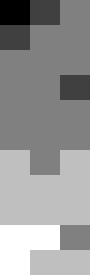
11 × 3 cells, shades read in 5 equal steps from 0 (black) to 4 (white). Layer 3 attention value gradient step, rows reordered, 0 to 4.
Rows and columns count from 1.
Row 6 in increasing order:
2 2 2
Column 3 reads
2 2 2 1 2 2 3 3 3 2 3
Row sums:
3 5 6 5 6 6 8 9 9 10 10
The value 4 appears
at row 10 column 1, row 10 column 2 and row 11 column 1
